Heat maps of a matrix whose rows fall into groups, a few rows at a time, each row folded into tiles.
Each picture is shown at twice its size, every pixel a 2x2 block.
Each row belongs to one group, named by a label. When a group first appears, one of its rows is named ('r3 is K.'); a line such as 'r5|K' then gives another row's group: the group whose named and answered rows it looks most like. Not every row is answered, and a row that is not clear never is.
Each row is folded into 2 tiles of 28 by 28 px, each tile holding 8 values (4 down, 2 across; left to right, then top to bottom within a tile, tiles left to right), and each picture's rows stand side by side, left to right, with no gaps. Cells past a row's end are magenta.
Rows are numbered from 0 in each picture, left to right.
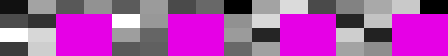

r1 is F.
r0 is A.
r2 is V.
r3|V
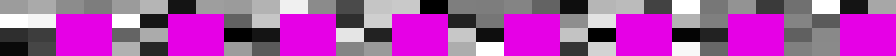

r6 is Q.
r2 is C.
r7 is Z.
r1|Z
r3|V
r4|V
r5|V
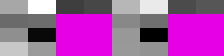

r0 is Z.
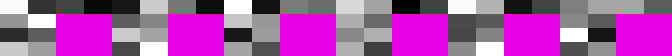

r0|Q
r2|Q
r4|Z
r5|V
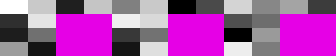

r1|F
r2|Q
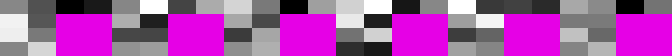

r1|Z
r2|Z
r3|Z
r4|Q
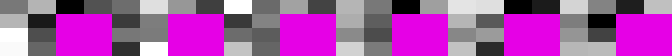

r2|Q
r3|Z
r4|Z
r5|Z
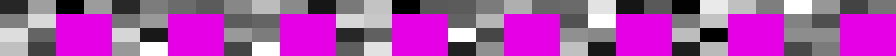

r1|V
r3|F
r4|V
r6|V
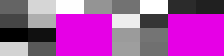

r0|C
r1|Z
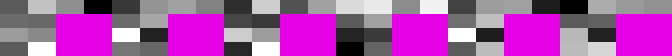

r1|V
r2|A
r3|C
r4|V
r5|V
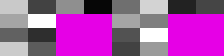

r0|Q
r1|F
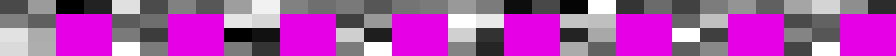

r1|Q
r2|C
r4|F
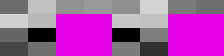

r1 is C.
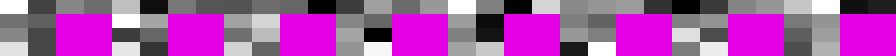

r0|Q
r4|Z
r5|A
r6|V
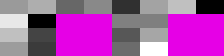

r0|Z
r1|A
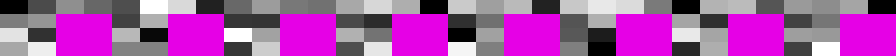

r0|V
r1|V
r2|A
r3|A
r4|Q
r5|C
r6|A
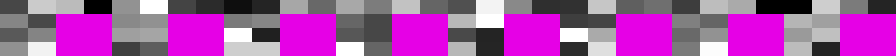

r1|F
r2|V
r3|Q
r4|C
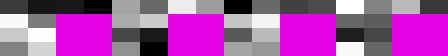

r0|F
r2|F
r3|Q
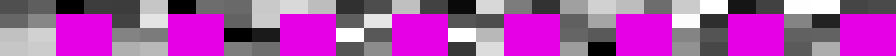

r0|F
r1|F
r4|A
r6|Z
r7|Z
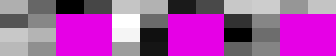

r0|F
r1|Z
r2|C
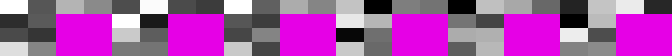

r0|Q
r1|Z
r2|Q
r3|Q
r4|A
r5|V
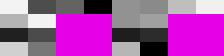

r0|Q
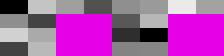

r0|A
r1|C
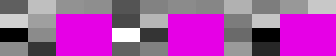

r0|C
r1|V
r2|C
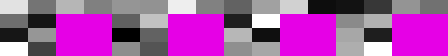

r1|C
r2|V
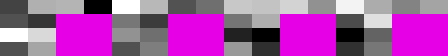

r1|Z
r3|C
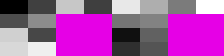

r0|V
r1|C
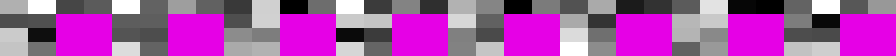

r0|Z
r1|Q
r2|F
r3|Q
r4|Z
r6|F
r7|Z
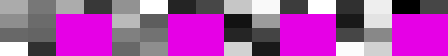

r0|Q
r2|C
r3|F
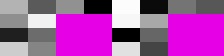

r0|Q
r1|Q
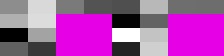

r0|C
